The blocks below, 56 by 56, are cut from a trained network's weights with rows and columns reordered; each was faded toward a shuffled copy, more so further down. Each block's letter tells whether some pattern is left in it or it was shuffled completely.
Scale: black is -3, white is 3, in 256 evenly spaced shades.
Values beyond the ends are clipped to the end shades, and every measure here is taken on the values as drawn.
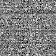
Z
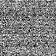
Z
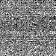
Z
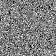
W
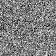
W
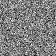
W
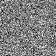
Z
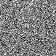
W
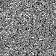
W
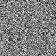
Z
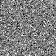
W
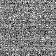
Z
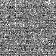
Z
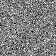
W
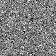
W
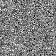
Z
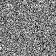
W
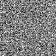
Z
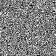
W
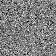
W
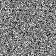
W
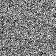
W
